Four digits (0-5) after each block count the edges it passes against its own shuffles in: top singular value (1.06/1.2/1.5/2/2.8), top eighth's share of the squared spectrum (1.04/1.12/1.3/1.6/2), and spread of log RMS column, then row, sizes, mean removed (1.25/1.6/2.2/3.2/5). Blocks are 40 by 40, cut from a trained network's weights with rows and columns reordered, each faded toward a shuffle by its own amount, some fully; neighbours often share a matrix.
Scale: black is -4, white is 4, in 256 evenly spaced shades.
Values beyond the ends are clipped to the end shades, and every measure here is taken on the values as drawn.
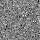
0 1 0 0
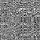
3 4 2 1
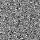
1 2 0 0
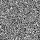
0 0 0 0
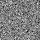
0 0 0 0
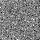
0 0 0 0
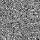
2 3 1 1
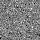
0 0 0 0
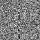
3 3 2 0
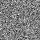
1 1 0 0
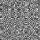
3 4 1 2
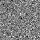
2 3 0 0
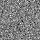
0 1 0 0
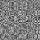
3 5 2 2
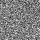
1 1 0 0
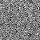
2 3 0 1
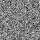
2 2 0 0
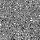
2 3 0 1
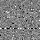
3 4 0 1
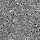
1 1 0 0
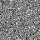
0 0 0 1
